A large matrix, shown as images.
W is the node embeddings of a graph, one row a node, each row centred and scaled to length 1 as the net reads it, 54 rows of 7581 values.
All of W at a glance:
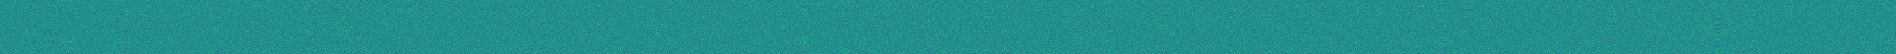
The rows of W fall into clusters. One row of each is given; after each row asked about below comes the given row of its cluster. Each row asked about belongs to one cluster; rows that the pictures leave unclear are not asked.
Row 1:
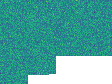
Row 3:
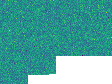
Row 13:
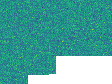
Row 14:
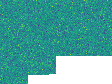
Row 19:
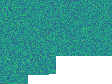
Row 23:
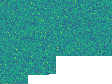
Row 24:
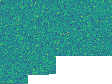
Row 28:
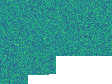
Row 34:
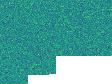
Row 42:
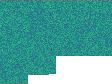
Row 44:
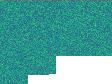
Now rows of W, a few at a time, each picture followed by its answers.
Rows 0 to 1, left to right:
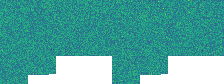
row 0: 42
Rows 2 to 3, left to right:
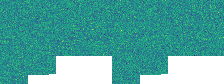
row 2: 13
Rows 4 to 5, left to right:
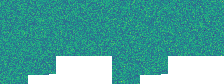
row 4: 23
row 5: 24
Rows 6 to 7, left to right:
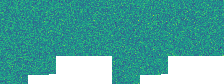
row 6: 24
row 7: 34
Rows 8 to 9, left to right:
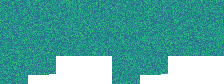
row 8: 13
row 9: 3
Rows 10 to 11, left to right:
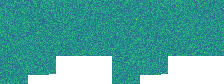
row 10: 42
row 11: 14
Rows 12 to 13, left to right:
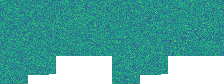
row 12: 44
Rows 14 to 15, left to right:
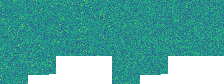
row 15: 19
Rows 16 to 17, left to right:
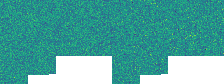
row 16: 1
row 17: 13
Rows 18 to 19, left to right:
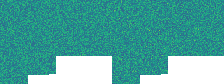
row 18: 28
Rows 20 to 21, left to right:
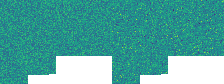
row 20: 28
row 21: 14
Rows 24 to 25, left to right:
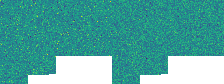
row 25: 28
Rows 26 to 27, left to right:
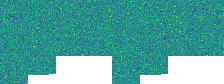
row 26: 3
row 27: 34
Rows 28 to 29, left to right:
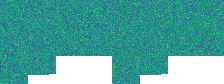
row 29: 28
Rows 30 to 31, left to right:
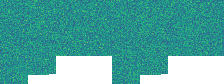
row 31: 1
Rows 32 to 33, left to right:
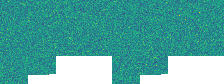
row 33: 23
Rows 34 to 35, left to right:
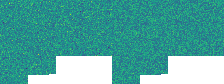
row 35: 23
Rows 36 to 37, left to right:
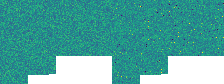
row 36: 44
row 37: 3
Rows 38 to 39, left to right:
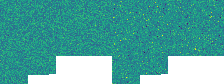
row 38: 44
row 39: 1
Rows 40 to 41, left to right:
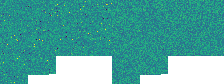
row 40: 3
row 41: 42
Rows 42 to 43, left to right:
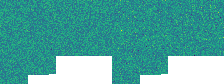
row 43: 3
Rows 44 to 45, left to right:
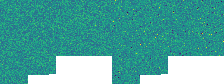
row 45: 19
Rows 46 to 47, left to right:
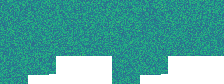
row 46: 28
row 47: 42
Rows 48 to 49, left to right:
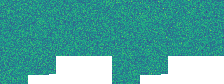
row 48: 23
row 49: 1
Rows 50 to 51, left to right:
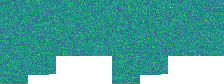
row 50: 13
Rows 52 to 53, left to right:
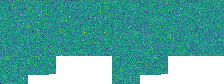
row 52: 19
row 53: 23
